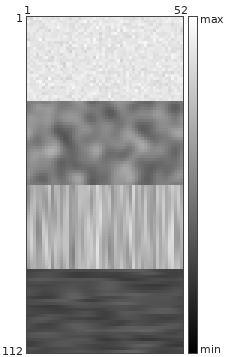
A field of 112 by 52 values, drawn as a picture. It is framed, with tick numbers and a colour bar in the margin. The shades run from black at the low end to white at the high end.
It is made of 4 by 1 panels. Panel 1,1: very high, fine-grained, faint in contrast. Panel 2,1: middling, blotchy. Panel 3,1: high, streaked downward. Panel 4,1: low, streaked across, faint in contrast.
